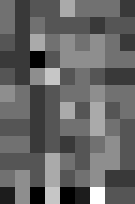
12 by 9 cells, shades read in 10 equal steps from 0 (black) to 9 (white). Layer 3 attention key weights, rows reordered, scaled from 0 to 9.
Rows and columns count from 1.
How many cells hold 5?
14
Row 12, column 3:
0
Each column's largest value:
5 5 6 7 6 5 9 5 4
